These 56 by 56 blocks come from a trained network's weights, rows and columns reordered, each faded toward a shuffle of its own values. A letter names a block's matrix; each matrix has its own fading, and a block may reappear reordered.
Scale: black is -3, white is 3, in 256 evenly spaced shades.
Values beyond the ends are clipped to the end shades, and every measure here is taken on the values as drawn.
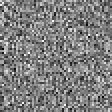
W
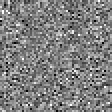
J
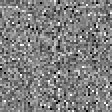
J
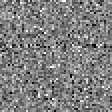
J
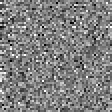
J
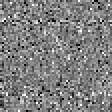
J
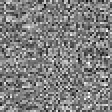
W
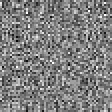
W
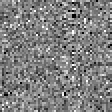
J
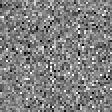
J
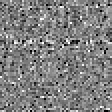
J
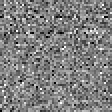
J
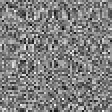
W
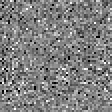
J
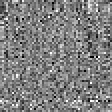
W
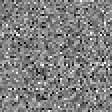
J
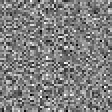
W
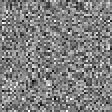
W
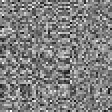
W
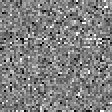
J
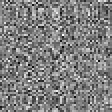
W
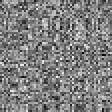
W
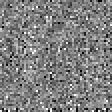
J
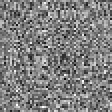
W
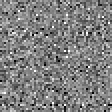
J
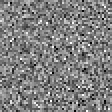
J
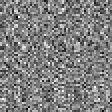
W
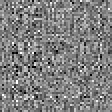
W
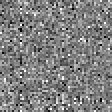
J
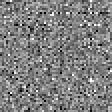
J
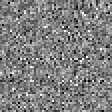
J
